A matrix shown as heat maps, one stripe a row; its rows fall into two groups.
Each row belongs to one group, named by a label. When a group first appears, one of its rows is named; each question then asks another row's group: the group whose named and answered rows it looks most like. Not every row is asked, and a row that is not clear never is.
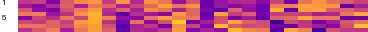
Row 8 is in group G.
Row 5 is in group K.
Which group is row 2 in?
K
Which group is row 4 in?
G
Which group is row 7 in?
G
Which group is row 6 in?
G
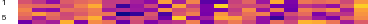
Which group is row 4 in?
G
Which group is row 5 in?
G
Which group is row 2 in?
G
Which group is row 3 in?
K
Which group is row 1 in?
K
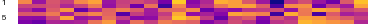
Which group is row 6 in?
K
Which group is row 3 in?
K
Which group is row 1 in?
G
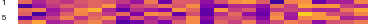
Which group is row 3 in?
G
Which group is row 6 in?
G
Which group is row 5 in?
K
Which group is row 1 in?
G
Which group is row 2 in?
K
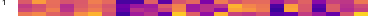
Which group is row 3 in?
G
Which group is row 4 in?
G
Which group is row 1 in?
G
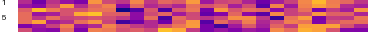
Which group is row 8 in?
K
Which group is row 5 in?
G
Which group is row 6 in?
G
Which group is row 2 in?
K
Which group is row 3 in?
G
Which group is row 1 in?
K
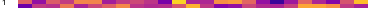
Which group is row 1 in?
G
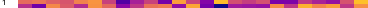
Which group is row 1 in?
G
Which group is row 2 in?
K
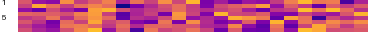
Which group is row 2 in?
G
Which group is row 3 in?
K
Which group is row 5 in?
G
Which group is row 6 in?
K
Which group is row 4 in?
G
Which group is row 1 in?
K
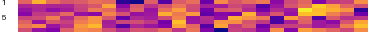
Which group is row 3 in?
K
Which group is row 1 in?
G
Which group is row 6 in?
G
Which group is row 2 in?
K
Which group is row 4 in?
K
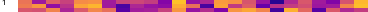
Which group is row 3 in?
G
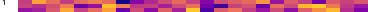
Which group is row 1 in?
G
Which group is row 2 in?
K
